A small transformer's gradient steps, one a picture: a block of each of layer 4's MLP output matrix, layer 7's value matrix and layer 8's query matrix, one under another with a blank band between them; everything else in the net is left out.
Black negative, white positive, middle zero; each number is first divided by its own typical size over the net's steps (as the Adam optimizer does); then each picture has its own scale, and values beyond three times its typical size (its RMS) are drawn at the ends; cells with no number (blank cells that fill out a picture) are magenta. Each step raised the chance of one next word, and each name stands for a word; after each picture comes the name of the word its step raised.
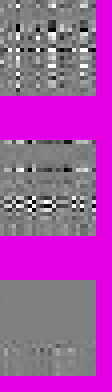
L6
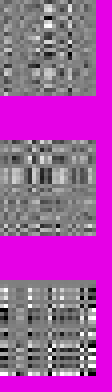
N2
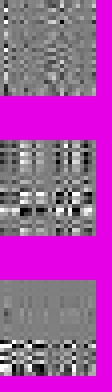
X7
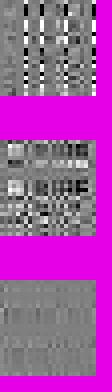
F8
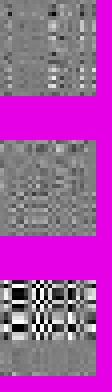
F8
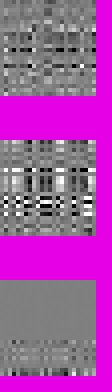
L6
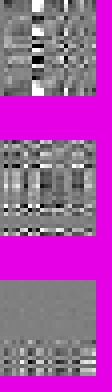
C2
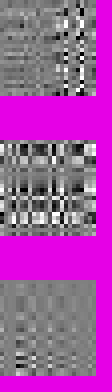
F8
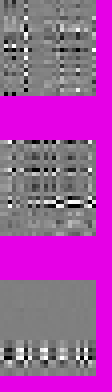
L6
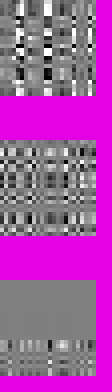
C2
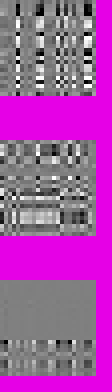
F8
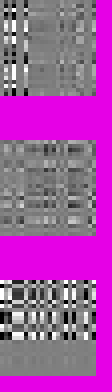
F8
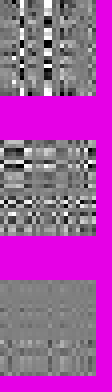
C2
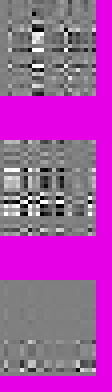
L6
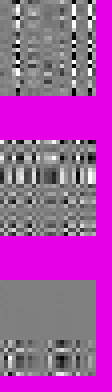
N2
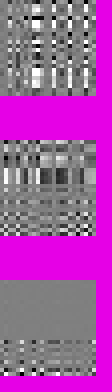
N2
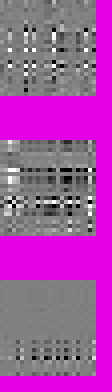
L6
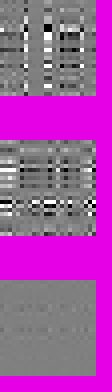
L6
